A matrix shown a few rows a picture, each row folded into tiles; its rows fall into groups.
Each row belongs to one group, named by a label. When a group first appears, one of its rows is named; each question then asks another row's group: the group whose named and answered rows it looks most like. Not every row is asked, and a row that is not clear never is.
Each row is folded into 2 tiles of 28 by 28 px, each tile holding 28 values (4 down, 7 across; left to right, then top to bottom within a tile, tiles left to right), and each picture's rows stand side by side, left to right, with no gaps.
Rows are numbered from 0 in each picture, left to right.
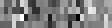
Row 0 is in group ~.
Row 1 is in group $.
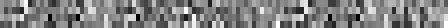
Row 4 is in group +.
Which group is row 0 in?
~
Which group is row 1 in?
$
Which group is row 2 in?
~
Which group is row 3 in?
$
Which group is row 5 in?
~
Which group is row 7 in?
+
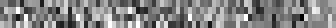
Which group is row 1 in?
+
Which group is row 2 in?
$
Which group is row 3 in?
+
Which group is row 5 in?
$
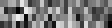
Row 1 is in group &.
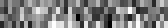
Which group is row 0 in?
+
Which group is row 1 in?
&
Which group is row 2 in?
$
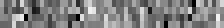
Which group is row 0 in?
~
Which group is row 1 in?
$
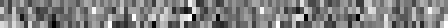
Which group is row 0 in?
&
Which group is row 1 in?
+
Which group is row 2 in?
+
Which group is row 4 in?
+
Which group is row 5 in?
~
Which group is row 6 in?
$
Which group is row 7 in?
+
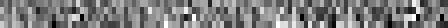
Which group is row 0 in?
&
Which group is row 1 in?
~
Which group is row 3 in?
$
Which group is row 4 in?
+
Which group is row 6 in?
&
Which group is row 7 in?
~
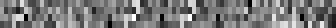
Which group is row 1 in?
&
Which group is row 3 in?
~
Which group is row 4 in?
$
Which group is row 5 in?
&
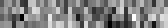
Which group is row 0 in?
$
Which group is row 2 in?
+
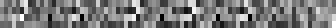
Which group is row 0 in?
~
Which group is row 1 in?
~
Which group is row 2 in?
~
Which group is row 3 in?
~
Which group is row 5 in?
+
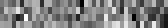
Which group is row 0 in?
$
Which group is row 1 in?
$
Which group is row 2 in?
&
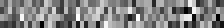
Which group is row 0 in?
+
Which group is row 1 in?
+
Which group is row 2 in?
$
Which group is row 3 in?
~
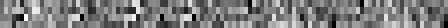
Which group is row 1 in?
~
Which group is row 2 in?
~
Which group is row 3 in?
~
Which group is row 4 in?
$
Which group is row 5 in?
&
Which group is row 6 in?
$
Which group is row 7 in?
&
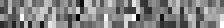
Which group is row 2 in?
~
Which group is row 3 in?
+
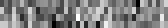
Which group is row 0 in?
&
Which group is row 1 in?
+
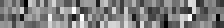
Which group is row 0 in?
$
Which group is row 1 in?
$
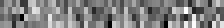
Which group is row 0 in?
$
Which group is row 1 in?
&
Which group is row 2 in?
&
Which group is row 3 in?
$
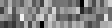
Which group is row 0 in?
+
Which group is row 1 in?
$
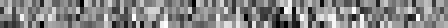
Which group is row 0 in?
+
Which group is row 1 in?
$
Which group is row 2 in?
+
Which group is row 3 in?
$
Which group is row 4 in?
&
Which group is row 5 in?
+
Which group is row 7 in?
$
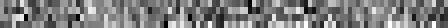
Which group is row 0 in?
~
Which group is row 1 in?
$
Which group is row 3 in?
&
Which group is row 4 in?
$
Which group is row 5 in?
$
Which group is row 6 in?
+
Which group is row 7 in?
&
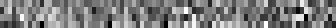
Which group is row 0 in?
+
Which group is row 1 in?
&
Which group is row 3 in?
$
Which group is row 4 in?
&
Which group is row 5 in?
~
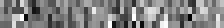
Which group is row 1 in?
+
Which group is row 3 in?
$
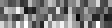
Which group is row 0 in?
$
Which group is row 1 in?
&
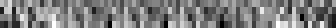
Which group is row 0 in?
+
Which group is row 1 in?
&
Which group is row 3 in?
&
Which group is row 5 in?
&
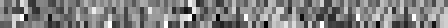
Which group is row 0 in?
~
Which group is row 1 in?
+
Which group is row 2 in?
+
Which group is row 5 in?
&
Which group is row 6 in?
+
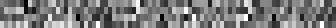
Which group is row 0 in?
$
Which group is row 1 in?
&
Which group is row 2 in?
~
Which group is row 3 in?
$
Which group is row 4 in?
~
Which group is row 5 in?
&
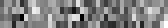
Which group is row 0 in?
$
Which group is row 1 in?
~
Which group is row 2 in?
+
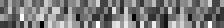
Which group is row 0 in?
+
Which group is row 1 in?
&
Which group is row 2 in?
&
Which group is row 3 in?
&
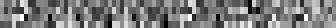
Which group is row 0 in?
~
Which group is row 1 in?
&
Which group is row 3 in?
~
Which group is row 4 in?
$
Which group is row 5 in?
$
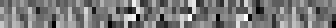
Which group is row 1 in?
&
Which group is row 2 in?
~
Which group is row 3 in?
~
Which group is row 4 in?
~
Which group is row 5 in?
&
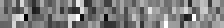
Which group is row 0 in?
~
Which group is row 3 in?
$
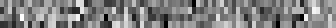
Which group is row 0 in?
+
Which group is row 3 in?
$
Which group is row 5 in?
$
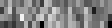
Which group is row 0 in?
+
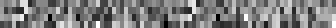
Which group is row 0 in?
~
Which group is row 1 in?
&
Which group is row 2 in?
&
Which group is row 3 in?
~
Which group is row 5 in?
+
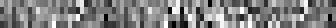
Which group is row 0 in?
+
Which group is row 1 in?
~
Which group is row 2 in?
+
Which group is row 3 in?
+
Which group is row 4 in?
$
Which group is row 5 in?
~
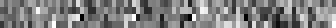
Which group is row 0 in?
+
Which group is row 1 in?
~
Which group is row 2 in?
~
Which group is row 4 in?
&
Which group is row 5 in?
+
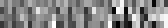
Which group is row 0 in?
+
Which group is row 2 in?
+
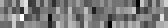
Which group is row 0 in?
~
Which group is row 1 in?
&
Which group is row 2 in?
$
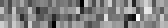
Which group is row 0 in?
&
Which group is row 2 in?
$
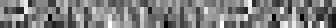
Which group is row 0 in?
~
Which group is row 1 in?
+
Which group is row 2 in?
&
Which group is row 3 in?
+
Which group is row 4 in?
~
